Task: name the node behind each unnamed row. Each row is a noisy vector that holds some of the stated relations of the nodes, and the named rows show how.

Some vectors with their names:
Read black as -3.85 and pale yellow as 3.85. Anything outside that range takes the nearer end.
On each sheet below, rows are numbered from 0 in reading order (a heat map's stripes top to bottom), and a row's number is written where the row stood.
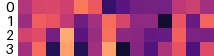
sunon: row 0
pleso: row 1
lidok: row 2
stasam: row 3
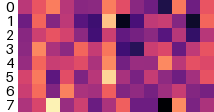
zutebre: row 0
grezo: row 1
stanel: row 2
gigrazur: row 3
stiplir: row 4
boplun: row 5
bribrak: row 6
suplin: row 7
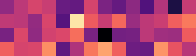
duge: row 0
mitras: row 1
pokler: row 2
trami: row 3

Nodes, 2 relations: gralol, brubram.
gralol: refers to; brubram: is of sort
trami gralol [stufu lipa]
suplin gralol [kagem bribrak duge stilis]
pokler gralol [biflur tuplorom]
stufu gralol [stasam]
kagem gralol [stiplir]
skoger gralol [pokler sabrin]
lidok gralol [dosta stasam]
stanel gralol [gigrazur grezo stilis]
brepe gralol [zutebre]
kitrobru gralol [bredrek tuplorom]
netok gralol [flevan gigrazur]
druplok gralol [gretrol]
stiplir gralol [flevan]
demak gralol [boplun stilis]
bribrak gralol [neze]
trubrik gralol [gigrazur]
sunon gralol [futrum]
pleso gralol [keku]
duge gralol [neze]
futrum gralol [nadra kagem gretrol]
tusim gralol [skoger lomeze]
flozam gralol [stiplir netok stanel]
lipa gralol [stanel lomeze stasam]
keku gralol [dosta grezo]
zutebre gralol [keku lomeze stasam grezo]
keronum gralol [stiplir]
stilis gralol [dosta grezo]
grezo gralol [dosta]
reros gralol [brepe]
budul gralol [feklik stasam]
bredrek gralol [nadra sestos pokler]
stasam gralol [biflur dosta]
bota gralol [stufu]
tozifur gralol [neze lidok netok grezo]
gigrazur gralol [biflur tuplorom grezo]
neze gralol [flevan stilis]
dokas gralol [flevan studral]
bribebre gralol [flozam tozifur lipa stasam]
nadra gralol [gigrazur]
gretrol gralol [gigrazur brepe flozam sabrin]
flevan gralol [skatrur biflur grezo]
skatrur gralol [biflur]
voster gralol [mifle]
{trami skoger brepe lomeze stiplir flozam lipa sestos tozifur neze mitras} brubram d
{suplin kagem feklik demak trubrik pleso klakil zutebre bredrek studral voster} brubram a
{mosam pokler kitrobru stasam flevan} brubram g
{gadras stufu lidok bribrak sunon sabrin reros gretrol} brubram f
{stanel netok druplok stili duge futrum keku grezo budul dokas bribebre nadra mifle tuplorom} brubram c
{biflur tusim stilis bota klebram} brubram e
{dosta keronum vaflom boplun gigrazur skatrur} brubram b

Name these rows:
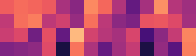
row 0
tozifur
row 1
flozam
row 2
vaflom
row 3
stili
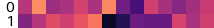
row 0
skatrur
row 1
kitrobru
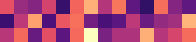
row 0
bota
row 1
bredrek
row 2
lomeze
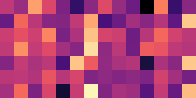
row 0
bribebre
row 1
studral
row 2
lipa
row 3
neze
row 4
klakil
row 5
reros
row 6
feklik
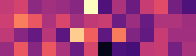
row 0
stilis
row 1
keronum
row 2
klebram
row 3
flevan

